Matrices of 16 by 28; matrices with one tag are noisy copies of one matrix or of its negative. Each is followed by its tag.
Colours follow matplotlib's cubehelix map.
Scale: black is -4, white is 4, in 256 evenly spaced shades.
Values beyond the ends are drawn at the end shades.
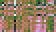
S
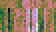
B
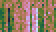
B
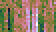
B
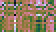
S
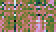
S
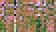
S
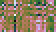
S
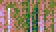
B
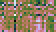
S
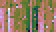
B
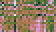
S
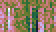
B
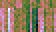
B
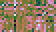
S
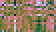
S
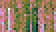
B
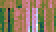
B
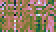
S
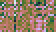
S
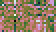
S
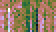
B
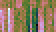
B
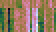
B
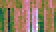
B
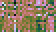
S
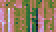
B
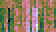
B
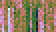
B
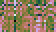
S
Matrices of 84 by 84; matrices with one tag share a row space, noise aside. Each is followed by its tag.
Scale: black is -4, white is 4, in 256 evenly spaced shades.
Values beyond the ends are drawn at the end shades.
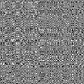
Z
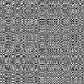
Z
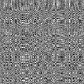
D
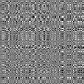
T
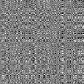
T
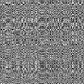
Z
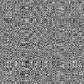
D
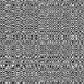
Z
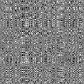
D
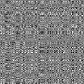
Z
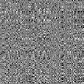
T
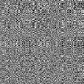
T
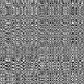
Z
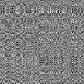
Z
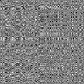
Z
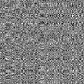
Z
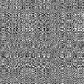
T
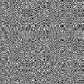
T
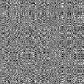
T
